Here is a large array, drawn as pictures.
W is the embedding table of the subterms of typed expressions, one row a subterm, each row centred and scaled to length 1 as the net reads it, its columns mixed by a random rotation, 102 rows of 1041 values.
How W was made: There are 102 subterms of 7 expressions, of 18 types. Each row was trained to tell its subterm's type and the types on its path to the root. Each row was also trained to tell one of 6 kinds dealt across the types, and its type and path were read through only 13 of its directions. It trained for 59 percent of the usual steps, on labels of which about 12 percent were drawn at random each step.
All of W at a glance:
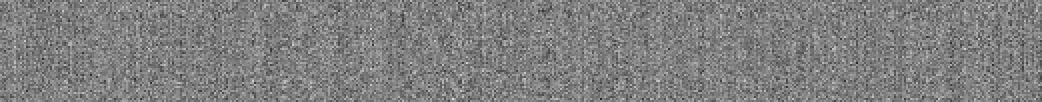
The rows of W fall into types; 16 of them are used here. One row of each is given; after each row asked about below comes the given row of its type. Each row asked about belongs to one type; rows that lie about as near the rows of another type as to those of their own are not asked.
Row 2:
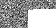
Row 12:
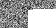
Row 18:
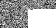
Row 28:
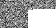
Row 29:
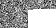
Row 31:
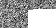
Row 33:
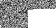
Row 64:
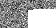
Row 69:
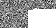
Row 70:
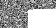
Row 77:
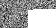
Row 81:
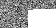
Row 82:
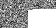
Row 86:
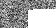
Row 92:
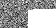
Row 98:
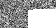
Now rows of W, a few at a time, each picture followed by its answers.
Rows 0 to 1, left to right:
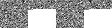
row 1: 29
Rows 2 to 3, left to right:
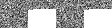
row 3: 82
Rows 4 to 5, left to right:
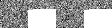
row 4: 28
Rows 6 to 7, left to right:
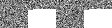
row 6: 82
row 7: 2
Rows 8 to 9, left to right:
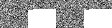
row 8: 81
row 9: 2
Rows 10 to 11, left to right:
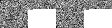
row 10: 18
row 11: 18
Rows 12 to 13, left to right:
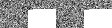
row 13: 29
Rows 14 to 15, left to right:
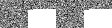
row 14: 29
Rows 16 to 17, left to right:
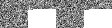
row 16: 28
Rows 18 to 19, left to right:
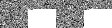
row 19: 77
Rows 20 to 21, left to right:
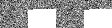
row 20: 70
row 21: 64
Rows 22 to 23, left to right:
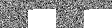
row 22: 86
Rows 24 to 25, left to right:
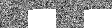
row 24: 86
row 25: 33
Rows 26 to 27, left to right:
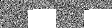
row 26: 28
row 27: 64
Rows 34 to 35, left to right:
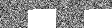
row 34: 33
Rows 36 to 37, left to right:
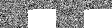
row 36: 70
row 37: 70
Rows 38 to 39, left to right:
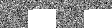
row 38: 2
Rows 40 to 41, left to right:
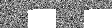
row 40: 70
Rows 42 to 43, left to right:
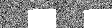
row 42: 28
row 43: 33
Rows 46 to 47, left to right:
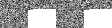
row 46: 31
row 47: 70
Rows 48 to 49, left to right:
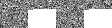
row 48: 18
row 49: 18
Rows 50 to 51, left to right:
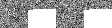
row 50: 81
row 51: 28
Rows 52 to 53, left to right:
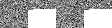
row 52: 98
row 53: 81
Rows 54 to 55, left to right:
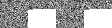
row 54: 70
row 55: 86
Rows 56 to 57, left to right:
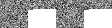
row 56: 81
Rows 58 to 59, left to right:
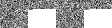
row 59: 86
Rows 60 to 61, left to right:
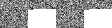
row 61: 98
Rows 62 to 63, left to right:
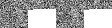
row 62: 98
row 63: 29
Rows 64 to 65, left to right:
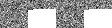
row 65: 82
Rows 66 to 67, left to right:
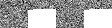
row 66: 98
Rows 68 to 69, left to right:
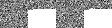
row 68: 70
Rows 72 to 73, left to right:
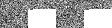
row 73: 86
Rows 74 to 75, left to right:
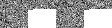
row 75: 98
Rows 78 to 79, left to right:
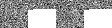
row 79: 98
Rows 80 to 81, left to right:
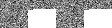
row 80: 81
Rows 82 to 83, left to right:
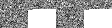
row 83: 18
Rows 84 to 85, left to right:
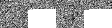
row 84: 28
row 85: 81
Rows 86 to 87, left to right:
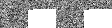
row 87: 82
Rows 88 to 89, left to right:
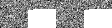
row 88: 28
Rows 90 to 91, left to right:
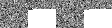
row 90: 64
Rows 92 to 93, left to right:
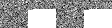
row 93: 29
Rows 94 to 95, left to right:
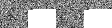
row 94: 86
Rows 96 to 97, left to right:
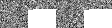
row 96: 2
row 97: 82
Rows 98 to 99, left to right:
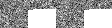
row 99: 81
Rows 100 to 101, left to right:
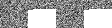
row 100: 33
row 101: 2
